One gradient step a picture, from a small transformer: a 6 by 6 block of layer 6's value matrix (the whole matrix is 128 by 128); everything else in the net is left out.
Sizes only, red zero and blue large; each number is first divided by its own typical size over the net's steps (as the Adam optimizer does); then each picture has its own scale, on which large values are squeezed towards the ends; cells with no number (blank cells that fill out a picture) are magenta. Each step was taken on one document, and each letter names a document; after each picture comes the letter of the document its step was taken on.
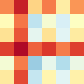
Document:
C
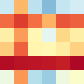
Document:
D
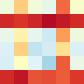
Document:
D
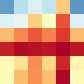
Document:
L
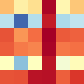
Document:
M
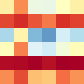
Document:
D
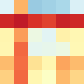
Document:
D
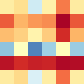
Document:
L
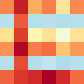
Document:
C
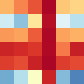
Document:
M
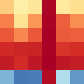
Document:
M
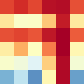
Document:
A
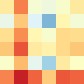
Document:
D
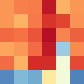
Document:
A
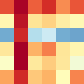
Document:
C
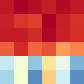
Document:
L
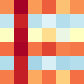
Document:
C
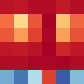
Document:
M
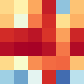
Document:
M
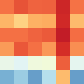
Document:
L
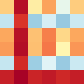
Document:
C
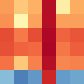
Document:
M
